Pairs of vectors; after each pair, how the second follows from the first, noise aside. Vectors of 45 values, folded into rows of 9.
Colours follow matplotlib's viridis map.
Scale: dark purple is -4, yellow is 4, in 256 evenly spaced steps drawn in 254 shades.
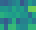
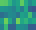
negated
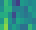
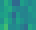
shrunk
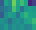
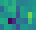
wrapped around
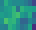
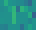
partly zeroed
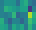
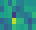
wrapped around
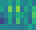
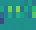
partly zeroed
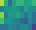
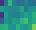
negated
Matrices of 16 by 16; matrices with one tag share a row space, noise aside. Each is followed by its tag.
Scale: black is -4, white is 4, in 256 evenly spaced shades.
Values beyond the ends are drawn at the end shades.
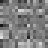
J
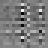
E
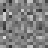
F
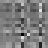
E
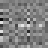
J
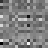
J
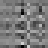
E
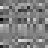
J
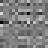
J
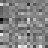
J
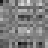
J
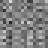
F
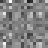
F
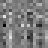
F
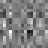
F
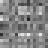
J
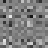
F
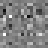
F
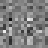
F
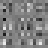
F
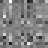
F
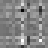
E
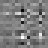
E
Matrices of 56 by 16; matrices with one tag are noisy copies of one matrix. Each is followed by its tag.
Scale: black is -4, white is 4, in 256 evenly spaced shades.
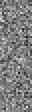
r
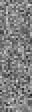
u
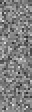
r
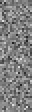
r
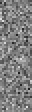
r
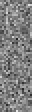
u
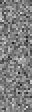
r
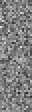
r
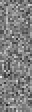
u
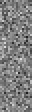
r
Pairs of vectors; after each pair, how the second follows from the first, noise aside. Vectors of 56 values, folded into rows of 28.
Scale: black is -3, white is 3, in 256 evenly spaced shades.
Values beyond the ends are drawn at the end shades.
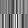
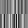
negated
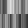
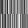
shuffled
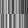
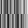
negated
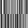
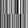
shuffled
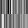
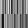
negated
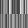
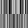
negated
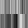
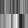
negated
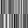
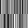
negated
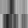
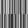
shuffled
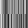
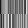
negated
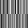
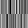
negated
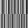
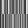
negated
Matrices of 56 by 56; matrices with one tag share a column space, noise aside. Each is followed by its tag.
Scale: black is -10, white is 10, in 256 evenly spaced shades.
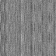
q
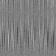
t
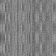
q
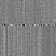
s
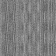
q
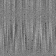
t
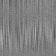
t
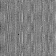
q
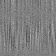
t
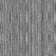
q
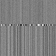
s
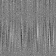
t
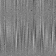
t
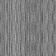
q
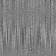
t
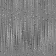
t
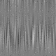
t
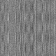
q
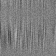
t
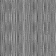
q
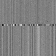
s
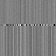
s
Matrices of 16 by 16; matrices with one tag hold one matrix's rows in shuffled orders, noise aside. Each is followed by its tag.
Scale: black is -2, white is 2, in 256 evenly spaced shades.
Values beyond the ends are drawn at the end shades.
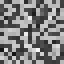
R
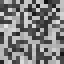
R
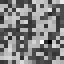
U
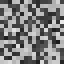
R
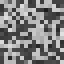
U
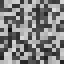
R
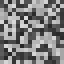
U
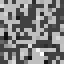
U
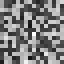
R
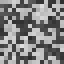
U
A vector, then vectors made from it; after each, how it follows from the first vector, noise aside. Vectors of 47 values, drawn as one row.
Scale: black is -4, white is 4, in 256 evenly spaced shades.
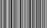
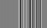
partly zeroed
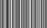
negated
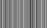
partly zeroed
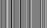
partly zeroed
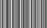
negated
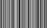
wrapped around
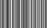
negated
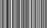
negated
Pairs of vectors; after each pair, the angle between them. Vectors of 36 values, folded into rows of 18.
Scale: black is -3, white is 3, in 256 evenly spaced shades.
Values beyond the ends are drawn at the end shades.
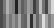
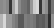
partly opposed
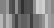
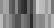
nearly parallel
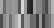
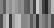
partly aligned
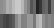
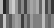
orthogonal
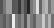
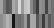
nearly opposite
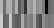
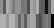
partly aligned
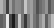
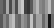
partly opposed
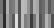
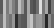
partly opposed
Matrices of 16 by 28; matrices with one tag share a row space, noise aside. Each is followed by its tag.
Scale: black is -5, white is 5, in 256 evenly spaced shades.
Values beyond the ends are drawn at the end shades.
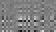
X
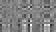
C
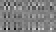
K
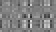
C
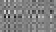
K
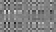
K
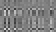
K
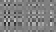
K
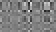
C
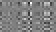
C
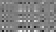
X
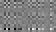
K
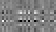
X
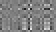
C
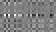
K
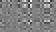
C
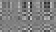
C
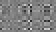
C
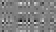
X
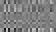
K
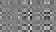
C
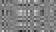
X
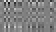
K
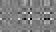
C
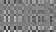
K
